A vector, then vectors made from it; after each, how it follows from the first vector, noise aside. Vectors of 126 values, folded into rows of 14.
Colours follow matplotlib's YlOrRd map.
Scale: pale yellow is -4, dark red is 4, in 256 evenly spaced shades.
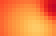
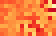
sign-scrambled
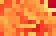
sign-scrambled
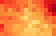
copied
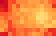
wrapped around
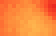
shrunk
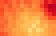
copied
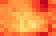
wrapped around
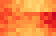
wrapped around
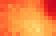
copied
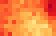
copied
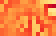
sign-scrambled
